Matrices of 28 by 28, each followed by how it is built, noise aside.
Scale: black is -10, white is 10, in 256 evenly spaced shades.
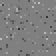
sparse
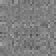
low rank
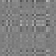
low rank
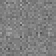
low rank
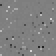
sparse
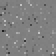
sparse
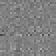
low rank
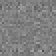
low rank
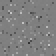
sparse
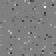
sparse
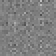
low rank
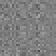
low rank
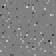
sparse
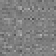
low rank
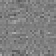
low rank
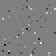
sparse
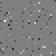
sparse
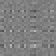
low rank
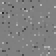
sparse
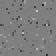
sparse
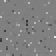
sparse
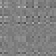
low rank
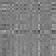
low rank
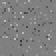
sparse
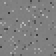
sparse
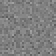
low rank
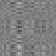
low rank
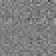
low rank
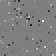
sparse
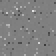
sparse
